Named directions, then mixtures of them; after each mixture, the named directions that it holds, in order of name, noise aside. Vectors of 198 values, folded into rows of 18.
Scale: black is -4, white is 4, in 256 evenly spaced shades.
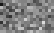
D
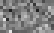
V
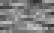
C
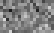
V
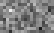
D, V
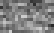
C, V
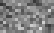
C, D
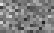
D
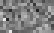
V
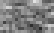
C, D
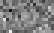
V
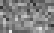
C, V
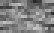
C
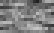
C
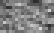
C, D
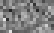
V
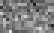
C, V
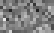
V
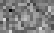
D, V
